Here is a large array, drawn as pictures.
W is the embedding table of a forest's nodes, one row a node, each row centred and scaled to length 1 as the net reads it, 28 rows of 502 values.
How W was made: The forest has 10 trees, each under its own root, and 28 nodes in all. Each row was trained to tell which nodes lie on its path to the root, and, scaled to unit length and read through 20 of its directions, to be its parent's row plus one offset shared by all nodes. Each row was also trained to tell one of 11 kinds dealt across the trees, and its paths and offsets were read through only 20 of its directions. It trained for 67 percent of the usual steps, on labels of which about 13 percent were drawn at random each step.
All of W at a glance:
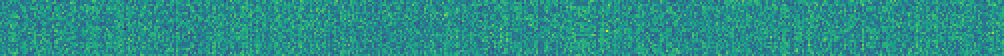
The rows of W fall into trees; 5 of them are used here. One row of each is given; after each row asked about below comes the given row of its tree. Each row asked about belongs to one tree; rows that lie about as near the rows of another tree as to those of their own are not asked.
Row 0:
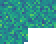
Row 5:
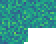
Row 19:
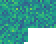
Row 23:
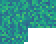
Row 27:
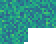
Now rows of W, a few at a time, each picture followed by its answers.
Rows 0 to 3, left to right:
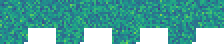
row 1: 0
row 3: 23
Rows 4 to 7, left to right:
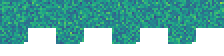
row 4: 23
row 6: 27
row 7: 19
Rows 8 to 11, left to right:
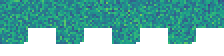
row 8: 5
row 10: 0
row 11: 19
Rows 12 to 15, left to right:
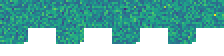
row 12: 19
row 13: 0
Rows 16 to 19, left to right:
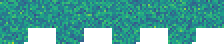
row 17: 27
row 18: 0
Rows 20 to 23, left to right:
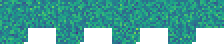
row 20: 19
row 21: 23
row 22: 5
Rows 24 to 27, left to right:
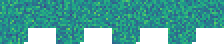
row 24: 19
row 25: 5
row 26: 5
